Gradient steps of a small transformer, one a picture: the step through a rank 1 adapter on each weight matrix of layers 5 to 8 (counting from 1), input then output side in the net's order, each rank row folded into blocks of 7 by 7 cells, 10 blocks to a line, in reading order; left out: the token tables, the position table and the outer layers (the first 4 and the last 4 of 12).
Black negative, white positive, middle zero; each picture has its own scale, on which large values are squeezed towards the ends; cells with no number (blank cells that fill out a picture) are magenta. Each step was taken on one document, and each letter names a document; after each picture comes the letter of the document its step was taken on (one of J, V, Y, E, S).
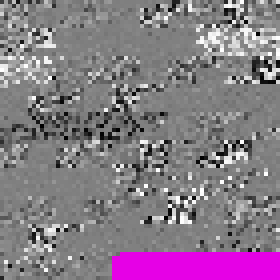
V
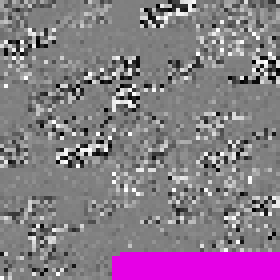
V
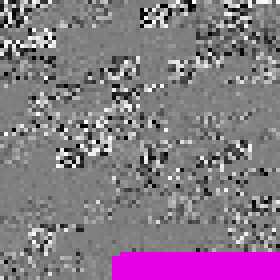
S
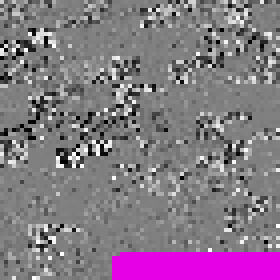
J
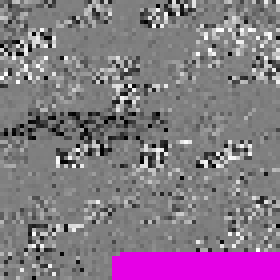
J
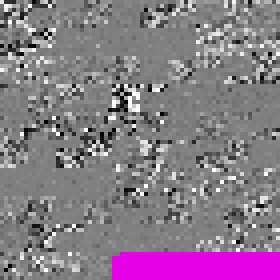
V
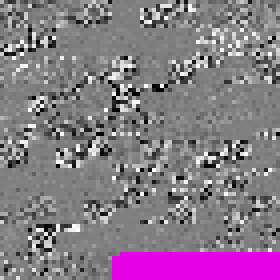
V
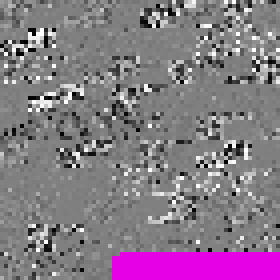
J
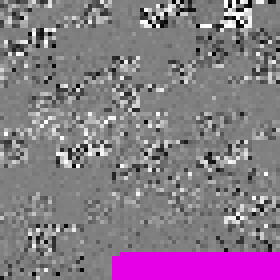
S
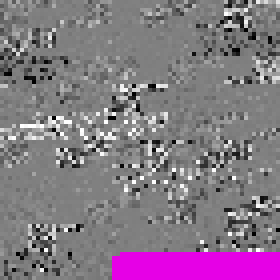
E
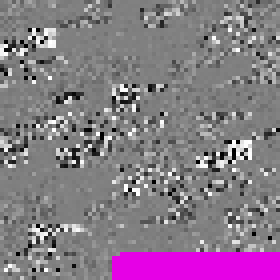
E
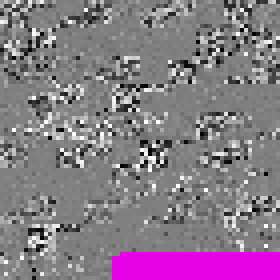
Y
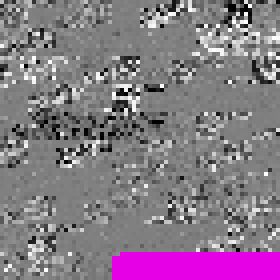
V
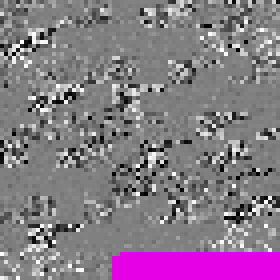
Y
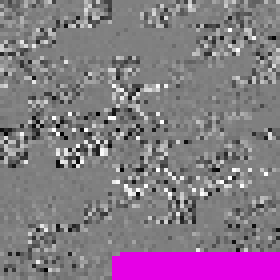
E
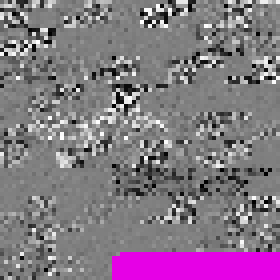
S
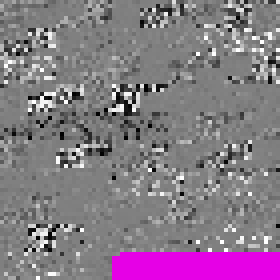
J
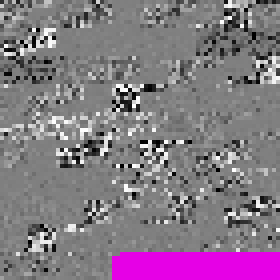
E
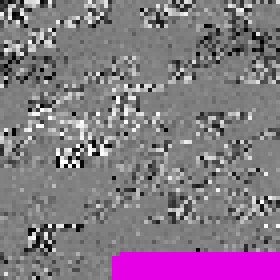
S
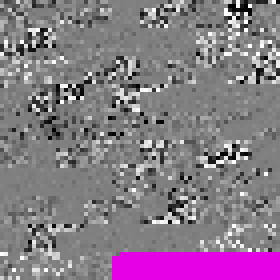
V
